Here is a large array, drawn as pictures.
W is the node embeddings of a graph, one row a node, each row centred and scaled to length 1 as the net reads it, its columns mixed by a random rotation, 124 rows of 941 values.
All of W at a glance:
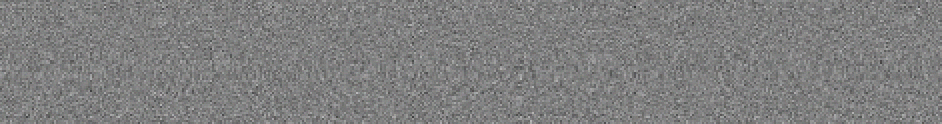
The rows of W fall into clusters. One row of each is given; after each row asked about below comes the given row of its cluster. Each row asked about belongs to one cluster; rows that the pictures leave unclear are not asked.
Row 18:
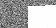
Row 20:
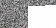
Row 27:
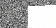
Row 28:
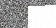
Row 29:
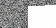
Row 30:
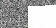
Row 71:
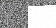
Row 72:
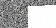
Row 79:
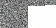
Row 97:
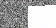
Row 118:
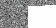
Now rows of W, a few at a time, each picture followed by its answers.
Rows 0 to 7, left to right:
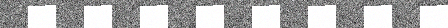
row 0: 118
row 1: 79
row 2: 72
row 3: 29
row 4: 20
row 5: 18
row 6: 72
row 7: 72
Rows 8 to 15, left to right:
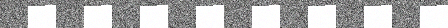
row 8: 27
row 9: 27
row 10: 29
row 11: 18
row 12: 27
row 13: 29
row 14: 30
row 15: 97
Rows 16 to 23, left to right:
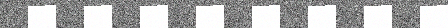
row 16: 71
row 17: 18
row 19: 118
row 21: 97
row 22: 118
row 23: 20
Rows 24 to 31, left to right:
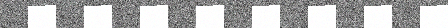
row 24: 18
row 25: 72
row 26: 118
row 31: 71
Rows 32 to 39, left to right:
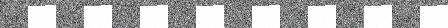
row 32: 20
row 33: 72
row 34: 28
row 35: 71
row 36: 79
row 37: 29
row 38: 97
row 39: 20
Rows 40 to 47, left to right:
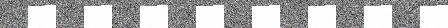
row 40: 27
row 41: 30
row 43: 29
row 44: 18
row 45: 79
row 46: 118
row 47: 72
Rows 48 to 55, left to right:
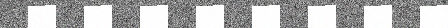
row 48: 27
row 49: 30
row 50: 20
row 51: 97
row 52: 71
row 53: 30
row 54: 118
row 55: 30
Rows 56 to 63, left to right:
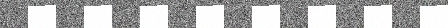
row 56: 71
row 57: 118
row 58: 27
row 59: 30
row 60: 29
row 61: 71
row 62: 29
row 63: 71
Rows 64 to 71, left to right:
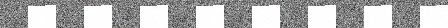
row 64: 79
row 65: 18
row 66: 71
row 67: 20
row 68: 20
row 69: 71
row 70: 97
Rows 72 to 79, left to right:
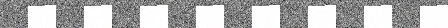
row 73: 28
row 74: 97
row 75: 72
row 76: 72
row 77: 97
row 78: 97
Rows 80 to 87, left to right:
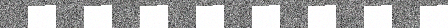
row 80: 28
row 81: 29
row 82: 27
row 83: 71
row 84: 28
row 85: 97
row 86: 20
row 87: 27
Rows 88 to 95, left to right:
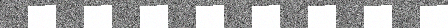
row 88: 30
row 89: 27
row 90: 30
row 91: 118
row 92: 72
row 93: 72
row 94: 118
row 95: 20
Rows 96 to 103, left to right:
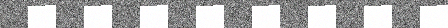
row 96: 18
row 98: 28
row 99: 97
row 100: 30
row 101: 79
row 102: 97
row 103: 29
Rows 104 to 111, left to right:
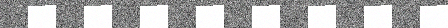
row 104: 118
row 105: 28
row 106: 28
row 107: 29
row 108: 97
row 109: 20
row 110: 30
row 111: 29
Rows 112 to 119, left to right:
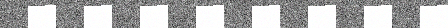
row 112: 27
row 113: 29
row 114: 20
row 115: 20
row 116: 79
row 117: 79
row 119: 97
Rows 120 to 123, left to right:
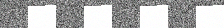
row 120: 27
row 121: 28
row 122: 27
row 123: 72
